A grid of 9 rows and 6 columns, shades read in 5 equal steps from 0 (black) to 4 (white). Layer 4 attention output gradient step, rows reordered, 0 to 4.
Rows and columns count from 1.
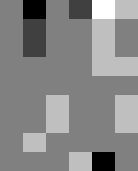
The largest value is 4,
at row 1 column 5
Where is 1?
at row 1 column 4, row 2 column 2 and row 3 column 2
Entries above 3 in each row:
1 0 0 0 0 0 0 0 0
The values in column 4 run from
1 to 3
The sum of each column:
18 15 20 18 21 22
